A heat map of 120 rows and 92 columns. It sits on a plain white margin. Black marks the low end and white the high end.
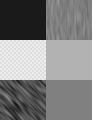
The table splits into 3 rows of 2 panels. Panel 1,1: very low, flat. Panel 1,2: middling, streaked downward, faint in contrast. Panel 2,1: very high, checkered, faint in contrast. Panel 2,2: high, flat. Panel 3,1: low, slanting down to the right. Panel 3,2: middling, flat.
